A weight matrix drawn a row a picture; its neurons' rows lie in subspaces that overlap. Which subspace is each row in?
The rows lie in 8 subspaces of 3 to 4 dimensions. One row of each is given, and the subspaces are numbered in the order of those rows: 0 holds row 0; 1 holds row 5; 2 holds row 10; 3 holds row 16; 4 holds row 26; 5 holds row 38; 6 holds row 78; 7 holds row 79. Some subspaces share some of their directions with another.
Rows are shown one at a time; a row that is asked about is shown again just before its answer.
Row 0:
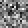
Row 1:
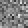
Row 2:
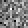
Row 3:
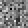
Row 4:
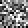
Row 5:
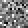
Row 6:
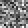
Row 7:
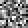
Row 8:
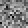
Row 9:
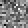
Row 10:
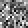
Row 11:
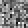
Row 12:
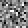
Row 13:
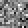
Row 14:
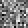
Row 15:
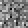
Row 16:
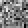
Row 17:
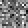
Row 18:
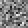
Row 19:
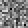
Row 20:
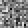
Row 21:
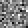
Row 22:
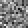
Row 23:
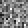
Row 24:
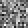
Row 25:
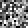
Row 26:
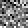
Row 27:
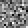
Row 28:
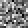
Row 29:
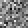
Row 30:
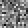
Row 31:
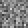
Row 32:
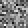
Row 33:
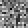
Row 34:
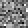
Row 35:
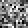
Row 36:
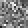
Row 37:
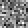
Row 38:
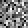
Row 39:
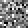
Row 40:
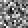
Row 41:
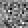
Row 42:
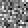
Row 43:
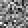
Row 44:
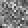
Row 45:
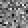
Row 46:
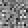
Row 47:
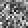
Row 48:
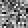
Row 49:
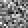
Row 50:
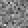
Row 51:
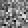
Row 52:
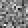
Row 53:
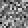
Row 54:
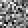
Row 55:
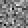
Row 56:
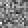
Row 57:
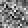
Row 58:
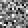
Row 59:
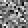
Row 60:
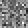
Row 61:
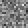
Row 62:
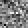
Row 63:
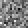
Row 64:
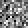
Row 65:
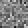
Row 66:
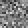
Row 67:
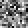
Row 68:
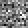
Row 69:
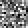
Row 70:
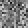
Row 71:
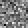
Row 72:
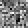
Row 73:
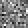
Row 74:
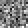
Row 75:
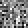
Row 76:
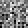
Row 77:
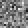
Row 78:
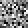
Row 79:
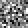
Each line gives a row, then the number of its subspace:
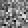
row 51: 6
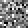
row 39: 1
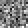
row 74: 7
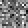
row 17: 1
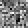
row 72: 0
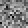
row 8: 2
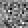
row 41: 6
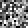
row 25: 5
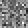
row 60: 1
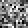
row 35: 0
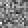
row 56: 0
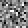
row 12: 5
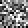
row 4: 2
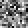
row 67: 0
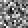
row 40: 0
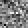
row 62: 0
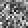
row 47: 2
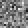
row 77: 0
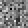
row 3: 0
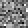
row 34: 6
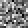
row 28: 6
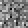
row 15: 5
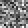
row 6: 7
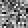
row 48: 7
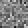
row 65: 4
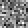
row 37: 6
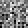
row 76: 3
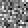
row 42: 6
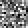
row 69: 4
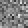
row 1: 4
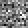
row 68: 6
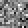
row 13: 3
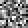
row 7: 4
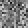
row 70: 3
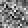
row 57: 2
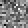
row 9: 4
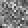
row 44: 2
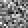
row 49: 0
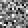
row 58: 1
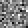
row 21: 4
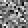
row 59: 5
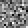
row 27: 4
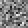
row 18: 1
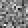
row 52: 0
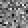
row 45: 1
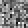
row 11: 3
